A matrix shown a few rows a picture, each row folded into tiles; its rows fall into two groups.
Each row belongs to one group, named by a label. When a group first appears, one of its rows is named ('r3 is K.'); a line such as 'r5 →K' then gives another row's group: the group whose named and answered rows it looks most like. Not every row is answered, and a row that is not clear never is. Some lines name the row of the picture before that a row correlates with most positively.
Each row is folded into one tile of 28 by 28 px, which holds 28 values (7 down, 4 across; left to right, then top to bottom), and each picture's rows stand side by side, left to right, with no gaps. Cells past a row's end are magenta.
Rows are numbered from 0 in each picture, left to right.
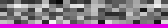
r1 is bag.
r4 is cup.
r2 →cup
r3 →bag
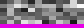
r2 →bag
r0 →bag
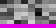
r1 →cup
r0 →cup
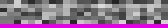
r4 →cup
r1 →cup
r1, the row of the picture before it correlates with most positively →0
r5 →bag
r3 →cup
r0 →bag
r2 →bag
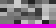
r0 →bag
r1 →cup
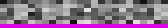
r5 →cup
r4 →bag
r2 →bag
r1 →cup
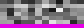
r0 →cup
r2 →cup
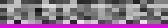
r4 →cup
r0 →bag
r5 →cup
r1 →cup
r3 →cup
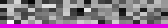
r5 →bag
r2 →bag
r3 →cup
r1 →cup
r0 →bag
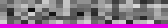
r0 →cup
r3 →cup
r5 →cup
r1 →bag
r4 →bag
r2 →bag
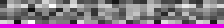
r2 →bag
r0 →bag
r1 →bag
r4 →cup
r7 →bag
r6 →cup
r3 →cup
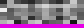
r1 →cup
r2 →bag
